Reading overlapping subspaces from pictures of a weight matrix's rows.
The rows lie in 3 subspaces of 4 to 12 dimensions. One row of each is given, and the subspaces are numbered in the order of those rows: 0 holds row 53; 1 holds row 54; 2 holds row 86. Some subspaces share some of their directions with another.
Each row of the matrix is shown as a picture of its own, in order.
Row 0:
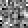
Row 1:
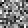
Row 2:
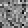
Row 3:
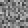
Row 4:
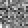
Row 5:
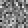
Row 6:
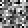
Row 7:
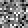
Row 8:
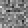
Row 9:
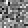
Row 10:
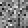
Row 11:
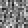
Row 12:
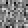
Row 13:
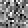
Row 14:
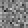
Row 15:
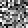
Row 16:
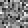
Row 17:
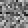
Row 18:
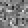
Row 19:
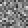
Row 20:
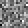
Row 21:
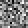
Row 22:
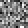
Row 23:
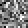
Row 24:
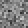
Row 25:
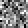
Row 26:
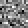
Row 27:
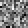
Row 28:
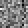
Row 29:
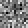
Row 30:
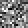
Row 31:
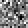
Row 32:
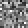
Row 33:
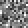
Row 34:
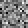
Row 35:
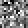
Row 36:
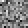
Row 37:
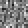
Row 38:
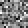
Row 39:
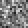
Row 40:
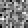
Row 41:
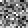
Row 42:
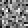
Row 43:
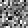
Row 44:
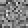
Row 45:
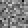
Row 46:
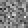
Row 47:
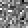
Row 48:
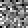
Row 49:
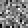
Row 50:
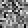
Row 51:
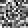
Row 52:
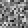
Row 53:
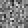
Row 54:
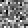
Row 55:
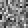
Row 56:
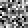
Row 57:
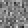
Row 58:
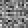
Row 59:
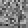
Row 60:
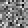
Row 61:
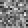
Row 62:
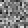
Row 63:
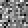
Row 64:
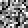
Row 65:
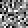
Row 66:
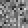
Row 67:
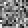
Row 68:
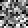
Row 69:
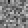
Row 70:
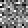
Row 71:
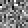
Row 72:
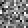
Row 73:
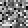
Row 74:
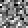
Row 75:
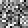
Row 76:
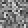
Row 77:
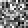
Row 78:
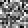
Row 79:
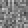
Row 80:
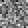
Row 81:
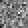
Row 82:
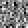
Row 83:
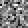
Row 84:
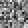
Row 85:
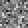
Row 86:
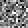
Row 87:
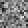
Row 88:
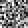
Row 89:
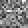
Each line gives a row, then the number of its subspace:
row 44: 1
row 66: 0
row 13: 0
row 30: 2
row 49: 0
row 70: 2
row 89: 0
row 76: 1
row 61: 0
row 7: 2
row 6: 2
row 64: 0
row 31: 0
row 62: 1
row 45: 2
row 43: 0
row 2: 2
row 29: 0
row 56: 2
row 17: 0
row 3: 1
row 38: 1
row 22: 1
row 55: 0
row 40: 0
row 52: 0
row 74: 2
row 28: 2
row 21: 2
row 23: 0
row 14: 2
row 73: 0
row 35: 2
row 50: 1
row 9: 0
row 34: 2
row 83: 2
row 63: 0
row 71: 2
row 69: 0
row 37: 1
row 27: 2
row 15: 2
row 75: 0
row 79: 2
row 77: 0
